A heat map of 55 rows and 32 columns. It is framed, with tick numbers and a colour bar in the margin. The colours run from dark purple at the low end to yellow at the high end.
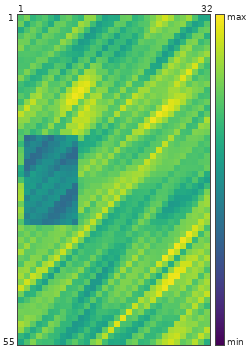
Overall the values sit about 70% of the way up the scale. An odd patch, lower than its surroundings, sits in the middle left. The middle left is the ninth with the lowest average.
